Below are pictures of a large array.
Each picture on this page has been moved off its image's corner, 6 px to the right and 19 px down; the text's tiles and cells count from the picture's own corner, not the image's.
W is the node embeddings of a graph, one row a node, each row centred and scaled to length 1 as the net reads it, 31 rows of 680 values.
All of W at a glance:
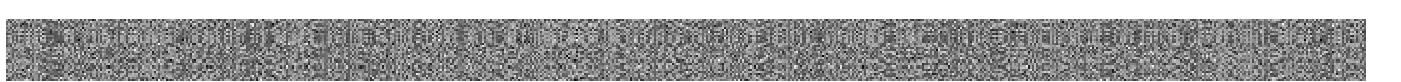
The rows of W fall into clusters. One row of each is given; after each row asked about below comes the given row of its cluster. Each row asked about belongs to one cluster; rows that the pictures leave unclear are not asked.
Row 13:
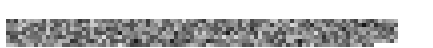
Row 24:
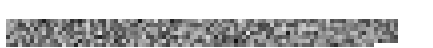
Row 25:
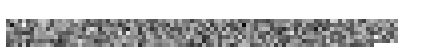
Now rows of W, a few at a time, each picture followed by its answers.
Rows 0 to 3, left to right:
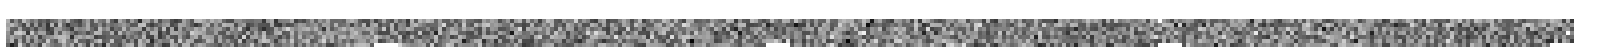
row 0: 24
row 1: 13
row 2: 25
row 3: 25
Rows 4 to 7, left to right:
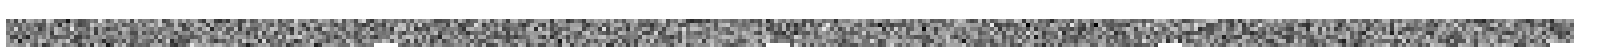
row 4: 13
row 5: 24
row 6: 25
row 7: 13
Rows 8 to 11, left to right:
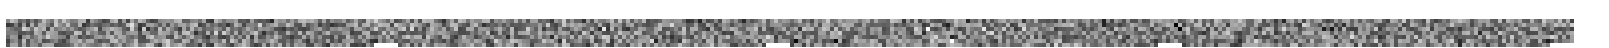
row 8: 25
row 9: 25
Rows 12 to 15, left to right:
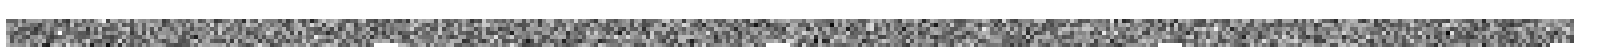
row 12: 13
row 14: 24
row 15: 25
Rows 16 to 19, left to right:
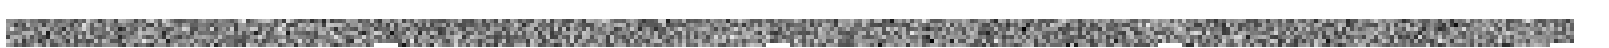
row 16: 24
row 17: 24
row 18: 25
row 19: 24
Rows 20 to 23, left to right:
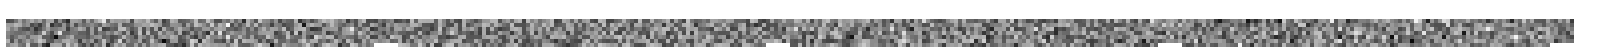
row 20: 13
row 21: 13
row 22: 25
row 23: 24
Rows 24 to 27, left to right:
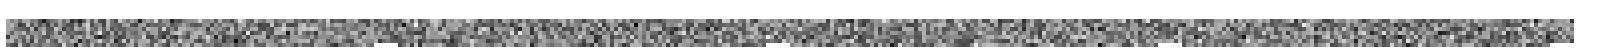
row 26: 13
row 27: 25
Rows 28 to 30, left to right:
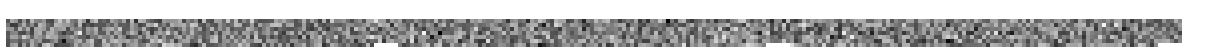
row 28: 25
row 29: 24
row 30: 13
